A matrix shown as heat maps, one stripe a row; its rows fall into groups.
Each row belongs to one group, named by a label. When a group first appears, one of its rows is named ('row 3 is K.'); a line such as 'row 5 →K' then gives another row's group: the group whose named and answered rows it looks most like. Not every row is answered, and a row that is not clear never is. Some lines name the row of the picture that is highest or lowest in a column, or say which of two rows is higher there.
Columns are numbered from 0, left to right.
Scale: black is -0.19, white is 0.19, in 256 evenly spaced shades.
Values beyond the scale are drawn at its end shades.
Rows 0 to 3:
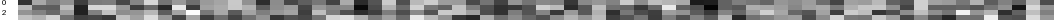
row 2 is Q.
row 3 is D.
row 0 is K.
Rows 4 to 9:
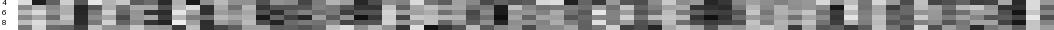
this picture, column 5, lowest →5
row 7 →K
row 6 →K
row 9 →D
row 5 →K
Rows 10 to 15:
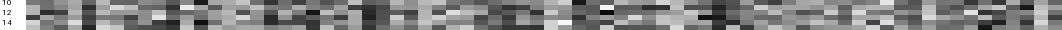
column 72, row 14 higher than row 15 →Yes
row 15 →Q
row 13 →K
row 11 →Q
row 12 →Q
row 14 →K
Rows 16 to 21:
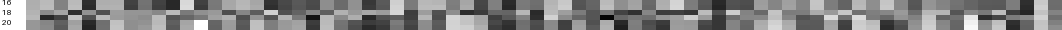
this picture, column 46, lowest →18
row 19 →Q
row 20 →Q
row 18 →D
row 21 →Q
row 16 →K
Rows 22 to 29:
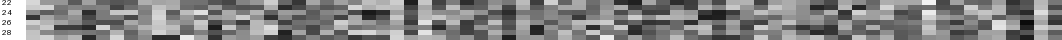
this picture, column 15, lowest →26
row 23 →D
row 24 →Q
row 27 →D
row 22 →D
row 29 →K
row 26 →D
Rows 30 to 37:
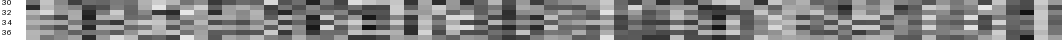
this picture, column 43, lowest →30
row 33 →Q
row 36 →D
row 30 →D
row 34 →D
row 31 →K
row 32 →K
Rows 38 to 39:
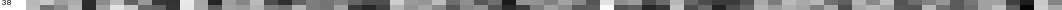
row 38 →K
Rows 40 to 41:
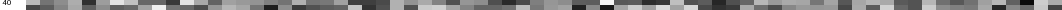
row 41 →K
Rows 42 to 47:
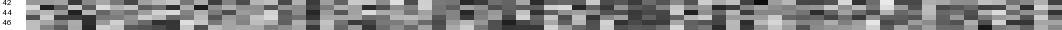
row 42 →D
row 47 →Q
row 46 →Q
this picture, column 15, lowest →42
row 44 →D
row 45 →D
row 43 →Q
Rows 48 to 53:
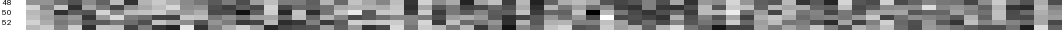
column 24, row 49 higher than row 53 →Yes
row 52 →D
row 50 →D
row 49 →D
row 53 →K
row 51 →Q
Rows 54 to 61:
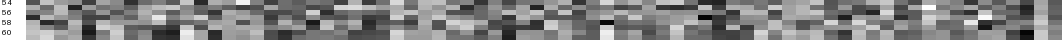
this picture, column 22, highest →55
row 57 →K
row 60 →K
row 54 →K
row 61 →K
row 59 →Q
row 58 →Q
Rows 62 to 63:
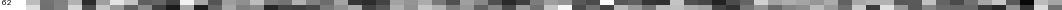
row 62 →Q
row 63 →K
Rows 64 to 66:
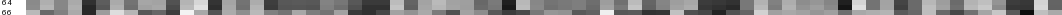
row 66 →Q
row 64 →K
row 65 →K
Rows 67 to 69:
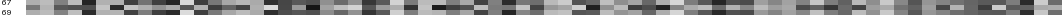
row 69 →K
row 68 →D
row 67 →K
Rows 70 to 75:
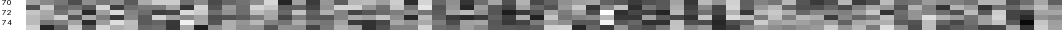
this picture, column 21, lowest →73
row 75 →Q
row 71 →D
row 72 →Q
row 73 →D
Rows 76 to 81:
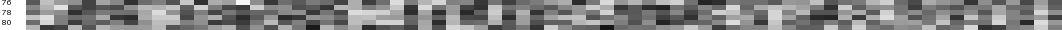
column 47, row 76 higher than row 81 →No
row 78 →D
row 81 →Q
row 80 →D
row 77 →D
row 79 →D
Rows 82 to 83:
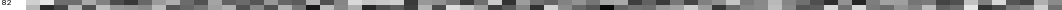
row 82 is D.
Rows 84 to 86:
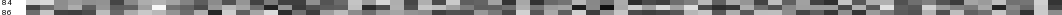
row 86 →D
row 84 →D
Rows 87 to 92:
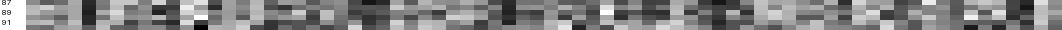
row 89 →Q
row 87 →Q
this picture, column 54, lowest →92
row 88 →K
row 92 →K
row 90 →Q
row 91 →K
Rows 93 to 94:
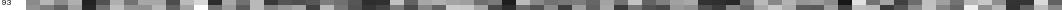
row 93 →K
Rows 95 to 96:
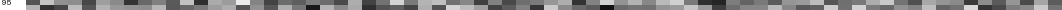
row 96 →Q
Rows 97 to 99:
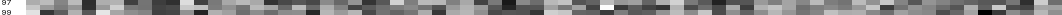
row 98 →Q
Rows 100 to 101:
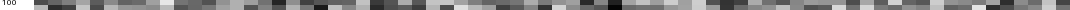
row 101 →Q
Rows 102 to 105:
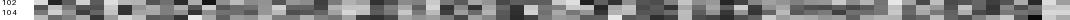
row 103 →D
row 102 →Q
